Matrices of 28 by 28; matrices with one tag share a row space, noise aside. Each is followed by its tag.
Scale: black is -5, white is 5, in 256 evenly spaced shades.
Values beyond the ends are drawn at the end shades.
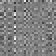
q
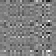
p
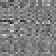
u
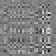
p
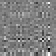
p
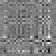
p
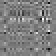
p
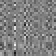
q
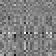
q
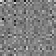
q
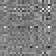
p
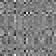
q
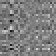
u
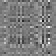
p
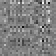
p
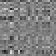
u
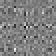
q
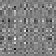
q
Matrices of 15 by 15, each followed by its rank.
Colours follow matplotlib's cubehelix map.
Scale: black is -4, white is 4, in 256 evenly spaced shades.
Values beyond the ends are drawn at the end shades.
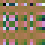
one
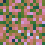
full rank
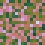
full rank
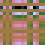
one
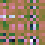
two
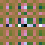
one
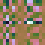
two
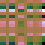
one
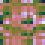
two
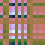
one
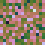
full rank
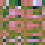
two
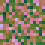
full rank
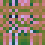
two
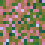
full rank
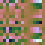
two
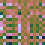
two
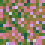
full rank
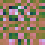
two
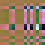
one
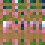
two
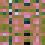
two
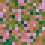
full rank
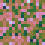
full rank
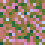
full rank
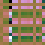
one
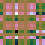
one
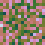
full rank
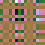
one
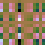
one
